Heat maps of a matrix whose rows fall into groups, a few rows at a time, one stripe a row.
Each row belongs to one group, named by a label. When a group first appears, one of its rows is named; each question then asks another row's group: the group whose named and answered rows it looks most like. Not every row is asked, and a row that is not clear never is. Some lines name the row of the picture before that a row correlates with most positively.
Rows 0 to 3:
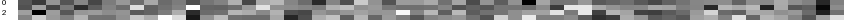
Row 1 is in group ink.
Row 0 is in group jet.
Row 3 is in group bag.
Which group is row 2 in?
jet
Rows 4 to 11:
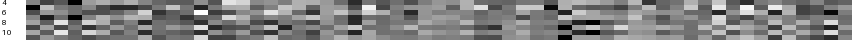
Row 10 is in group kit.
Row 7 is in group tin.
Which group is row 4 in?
tin
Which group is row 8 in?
kit
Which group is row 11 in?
ink
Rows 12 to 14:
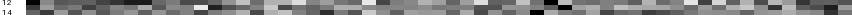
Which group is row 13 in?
ink
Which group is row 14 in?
jet
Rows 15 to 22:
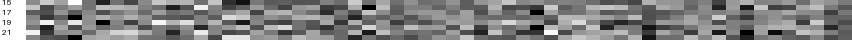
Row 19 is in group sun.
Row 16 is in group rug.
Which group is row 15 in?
sun
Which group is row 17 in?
jet
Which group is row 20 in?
jet
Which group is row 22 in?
tin
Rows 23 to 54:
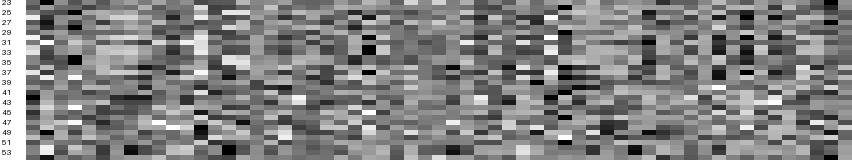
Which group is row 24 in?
ink
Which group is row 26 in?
rug
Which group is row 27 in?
jet
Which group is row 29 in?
ink
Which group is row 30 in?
rug
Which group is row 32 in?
rug
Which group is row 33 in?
rug
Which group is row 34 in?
tin
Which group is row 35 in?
tin
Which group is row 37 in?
rug
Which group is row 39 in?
jet
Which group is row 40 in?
kit
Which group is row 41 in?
ink
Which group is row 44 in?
sun
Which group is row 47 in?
sun
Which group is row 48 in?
bag
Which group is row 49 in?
jet
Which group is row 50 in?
kit
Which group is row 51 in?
ink
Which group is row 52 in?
sun
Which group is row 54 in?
jet
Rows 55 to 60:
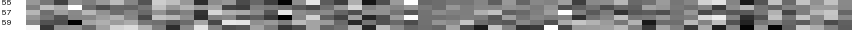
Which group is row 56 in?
sun
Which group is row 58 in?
kit
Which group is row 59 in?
tin
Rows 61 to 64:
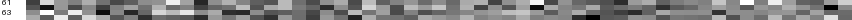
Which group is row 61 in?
bag
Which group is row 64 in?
kit
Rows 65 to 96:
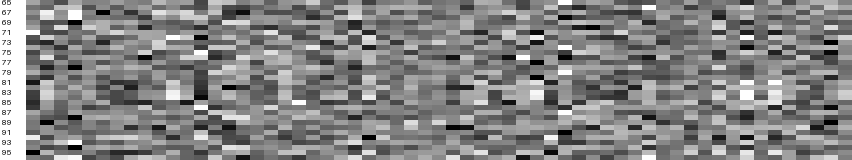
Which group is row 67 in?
sun
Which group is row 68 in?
sun
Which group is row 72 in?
bag
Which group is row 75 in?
ink
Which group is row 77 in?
jet
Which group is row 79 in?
kit
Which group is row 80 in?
jet
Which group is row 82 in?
sun
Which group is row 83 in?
bag
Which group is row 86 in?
ink
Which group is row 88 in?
tin
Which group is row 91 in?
ink
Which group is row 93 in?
sun
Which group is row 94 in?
tin
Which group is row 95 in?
bag
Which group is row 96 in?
sun
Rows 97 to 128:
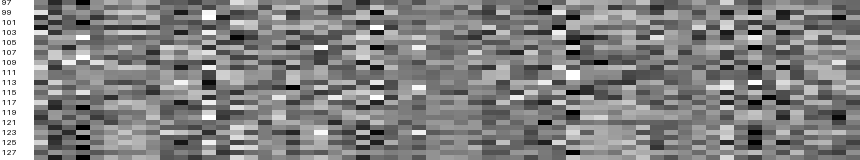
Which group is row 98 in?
jet
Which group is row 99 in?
rug
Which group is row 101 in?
tin
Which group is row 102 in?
bag
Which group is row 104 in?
sun
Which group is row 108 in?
sun
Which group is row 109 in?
kit
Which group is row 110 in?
rug
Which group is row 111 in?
kit
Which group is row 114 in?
kit
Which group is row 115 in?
sun
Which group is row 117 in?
rug
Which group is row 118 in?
tin
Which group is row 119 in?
ink
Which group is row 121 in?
jet
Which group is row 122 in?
tin
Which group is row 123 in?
kit
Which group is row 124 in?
tin
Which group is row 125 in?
rug
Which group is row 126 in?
tin
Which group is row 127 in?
ink
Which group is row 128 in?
tin
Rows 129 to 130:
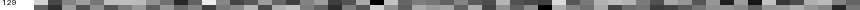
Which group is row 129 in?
rug
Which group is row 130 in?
jet
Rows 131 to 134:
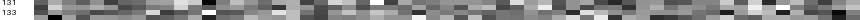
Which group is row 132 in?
bag
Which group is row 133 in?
ink
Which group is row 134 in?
jet
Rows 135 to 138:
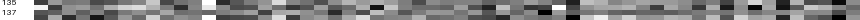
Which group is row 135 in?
ink
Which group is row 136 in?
rug
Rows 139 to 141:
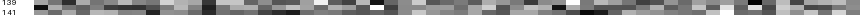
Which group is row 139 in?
kit
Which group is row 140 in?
bag
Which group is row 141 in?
kit
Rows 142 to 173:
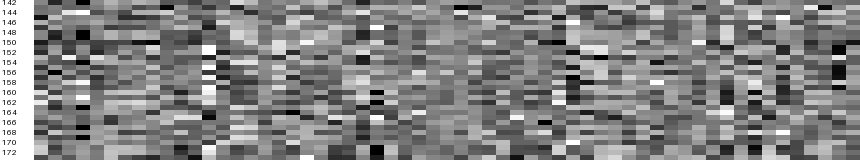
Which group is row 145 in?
bag
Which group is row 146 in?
kit
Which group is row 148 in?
tin
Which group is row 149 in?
tin
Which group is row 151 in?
ink
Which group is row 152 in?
ink
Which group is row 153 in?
kit
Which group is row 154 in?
tin
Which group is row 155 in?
ink
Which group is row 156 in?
jet
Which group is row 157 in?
ink
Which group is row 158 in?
sun
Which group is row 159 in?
ink
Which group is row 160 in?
rug
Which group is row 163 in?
tin
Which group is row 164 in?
kit
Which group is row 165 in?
bag
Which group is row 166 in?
jet
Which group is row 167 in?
tin
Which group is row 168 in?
bag
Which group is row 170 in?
kit
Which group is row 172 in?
rug
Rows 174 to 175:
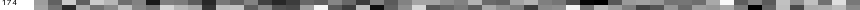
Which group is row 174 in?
kit
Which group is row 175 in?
kit
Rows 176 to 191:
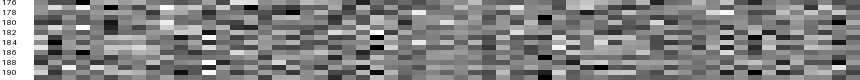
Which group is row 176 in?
tin
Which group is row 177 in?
sun
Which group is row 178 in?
kit
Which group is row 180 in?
jet
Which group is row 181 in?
sun
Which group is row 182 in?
bag
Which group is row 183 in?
rug
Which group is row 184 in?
jet
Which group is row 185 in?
rug
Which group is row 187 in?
jet
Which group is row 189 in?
kit
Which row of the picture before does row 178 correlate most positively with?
174
